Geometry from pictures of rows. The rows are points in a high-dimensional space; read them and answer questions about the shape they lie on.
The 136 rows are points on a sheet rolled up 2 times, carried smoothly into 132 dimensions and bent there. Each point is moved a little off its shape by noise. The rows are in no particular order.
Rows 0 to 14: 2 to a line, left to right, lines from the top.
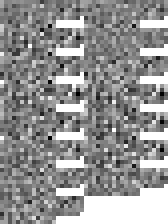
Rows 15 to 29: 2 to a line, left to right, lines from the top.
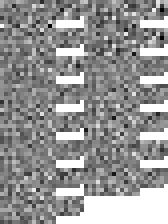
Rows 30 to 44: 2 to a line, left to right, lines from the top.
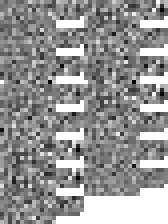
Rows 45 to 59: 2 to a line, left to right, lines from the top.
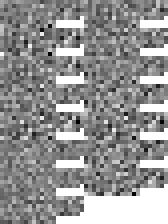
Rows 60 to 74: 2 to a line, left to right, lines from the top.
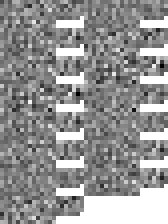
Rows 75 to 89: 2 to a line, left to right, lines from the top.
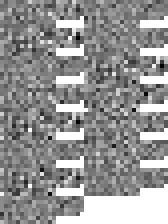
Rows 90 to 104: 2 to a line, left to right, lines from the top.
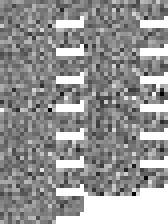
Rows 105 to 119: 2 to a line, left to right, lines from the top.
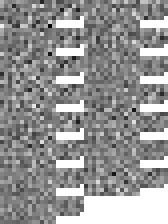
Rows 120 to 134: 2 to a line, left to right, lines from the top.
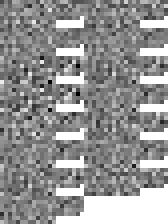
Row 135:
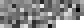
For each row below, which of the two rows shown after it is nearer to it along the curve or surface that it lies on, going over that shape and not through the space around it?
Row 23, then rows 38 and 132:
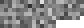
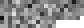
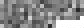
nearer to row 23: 38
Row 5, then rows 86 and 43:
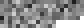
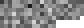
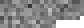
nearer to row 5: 86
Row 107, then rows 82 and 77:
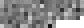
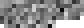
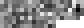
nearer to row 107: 82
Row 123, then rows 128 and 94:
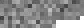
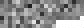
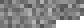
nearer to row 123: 94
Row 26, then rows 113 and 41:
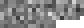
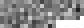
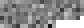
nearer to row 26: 113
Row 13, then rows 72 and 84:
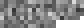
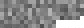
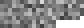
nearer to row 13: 84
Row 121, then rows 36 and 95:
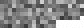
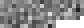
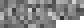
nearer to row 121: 95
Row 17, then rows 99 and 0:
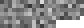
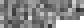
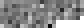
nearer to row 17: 99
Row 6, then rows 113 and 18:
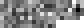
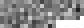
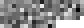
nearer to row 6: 18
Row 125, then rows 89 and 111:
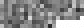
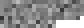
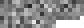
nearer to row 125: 89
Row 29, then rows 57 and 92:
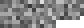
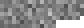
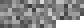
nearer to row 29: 92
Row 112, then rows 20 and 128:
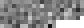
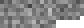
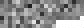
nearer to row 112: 20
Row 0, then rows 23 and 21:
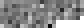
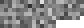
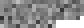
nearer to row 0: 21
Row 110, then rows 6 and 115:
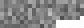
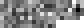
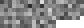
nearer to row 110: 115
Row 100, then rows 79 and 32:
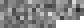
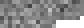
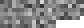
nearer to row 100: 32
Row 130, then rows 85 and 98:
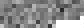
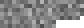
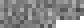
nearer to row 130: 85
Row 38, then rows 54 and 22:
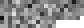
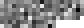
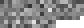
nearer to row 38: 22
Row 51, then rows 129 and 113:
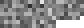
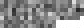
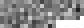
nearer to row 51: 129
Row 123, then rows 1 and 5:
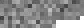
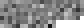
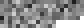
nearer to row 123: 1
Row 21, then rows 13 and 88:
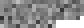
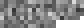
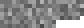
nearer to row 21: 88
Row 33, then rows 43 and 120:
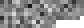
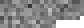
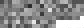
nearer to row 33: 120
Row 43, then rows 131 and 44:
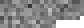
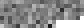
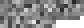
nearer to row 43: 131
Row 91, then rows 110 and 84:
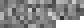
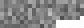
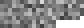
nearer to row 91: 84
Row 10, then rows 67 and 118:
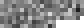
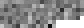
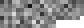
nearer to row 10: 67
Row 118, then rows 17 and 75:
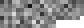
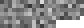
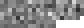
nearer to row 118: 17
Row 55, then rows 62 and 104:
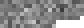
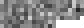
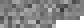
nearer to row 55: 104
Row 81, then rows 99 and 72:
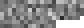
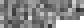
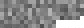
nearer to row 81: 99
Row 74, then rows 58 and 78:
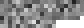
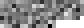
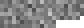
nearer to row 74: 58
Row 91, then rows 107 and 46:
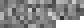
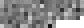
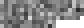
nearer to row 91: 46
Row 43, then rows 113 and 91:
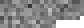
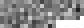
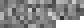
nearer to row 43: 113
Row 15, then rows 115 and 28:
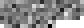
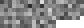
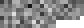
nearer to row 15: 28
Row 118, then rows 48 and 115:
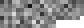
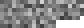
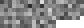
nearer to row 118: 115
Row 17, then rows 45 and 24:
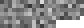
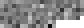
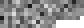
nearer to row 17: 24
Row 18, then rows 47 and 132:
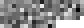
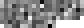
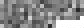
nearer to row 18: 47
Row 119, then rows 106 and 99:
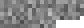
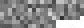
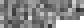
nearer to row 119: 99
